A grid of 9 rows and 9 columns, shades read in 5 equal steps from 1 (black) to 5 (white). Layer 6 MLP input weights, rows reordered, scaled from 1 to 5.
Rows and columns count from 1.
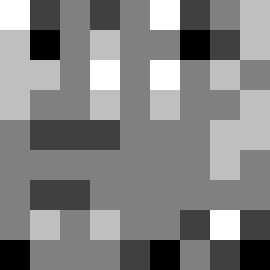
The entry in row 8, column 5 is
3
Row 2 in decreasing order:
4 4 4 3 3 3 2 1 1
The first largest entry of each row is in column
1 1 4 1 8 8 1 8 2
